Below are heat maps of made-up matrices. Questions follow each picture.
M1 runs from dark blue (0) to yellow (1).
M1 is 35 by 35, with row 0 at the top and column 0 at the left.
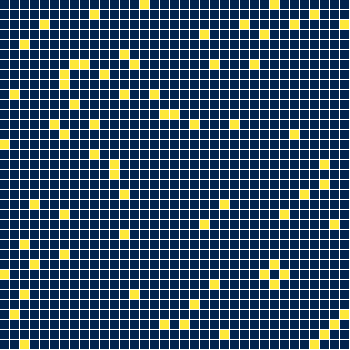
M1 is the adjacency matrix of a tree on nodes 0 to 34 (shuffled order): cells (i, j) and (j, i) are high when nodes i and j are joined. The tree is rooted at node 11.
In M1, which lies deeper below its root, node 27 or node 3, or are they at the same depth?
node 27
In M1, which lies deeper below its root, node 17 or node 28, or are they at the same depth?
node 28
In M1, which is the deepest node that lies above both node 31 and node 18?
32
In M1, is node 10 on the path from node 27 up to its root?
no
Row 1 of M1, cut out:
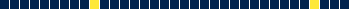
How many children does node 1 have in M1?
1
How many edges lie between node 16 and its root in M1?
1
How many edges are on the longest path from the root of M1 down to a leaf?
21
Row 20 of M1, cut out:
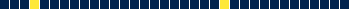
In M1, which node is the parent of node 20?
22
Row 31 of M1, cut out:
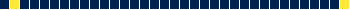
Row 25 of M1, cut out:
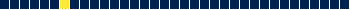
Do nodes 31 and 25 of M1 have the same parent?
no
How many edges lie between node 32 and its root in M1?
2
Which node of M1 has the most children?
6
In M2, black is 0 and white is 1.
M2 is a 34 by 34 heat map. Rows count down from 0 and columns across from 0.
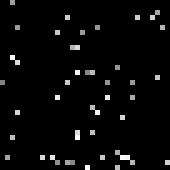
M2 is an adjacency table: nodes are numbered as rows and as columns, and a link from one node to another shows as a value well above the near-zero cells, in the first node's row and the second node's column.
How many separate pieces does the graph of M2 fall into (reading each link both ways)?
5
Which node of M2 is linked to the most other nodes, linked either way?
node 31
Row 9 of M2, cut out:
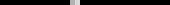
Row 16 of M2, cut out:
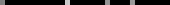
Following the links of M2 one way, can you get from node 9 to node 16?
no
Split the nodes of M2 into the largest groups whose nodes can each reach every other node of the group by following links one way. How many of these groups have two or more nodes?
0
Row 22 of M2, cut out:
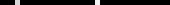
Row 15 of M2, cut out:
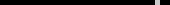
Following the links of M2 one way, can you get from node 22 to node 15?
yes
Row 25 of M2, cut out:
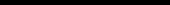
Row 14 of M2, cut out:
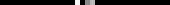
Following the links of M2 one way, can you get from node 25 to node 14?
no
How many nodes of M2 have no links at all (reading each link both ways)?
4
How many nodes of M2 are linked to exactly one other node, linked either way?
6
